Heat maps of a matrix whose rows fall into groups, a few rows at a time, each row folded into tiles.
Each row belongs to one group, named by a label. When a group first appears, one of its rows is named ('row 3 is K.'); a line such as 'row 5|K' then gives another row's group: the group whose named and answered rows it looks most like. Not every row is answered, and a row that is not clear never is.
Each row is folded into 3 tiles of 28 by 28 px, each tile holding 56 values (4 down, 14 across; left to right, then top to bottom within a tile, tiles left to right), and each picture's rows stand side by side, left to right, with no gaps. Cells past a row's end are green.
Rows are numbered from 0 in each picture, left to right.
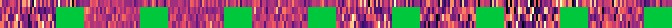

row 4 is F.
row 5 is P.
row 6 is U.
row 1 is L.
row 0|F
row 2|F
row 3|L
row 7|L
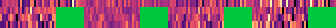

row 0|P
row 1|F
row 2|P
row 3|F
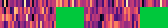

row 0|U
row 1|P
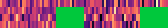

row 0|F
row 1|P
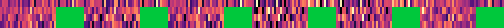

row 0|P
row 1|P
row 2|P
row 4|U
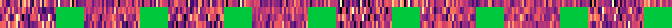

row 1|P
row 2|P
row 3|P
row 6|F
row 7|U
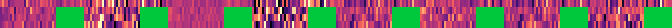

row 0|L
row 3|U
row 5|L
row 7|P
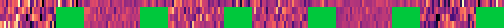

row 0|F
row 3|L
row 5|P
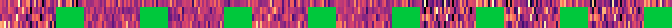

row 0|F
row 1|F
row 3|F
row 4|F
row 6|U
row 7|U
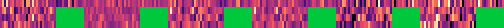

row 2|L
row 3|L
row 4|P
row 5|F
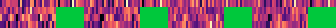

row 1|P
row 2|F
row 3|P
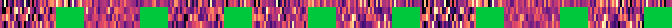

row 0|U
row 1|L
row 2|P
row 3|U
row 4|F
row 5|U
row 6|F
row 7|F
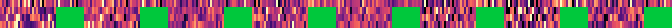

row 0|F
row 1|F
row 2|P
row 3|U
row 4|L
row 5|U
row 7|P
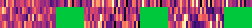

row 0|L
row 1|F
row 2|F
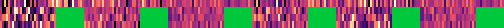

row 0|U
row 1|F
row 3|U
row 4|F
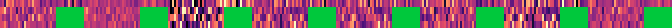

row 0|L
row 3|F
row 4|F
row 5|L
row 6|F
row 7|L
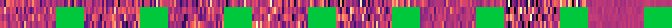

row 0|L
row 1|P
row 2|P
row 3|F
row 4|U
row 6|U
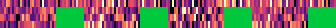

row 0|P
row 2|U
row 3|F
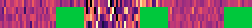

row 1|U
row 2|L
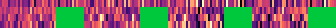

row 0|P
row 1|F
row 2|F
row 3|P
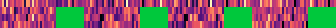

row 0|L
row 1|P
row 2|P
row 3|F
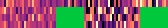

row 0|L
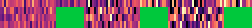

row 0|L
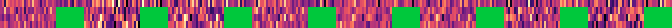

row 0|L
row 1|F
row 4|F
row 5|F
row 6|U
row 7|P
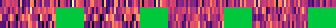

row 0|P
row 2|P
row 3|L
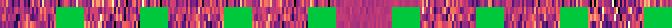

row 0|P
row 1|F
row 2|P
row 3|F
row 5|L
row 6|P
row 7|U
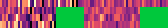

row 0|F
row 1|F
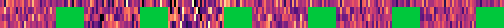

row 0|L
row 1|P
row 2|U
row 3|F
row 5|L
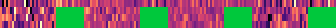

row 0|U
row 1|L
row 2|F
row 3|P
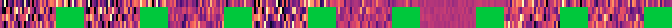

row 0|U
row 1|U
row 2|P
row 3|U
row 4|L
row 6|F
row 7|F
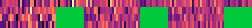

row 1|L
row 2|L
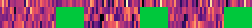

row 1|P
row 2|P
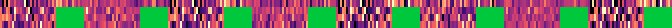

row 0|U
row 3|P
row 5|F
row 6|L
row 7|U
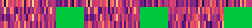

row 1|L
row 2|P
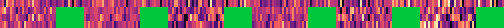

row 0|L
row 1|F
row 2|P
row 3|P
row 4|U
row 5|F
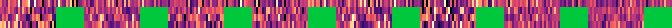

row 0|F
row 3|U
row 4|F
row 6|L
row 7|P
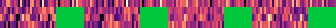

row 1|P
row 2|F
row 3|F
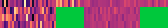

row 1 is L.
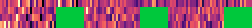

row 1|L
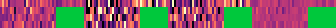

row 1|U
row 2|U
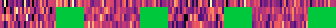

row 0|U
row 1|F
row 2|P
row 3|P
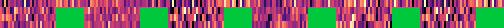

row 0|U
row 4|F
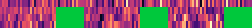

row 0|P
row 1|P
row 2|F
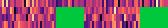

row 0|L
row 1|P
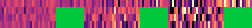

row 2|U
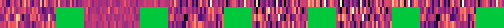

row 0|F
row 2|P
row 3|U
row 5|P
